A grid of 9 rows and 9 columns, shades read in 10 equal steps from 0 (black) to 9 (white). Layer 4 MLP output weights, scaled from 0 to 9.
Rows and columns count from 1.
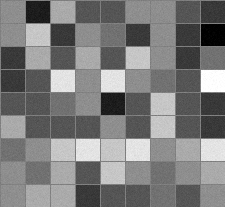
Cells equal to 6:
9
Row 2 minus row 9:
0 1 -4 3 1 -1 1 -1 -5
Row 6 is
6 3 3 3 5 3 7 3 2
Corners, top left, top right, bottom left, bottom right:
5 2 5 5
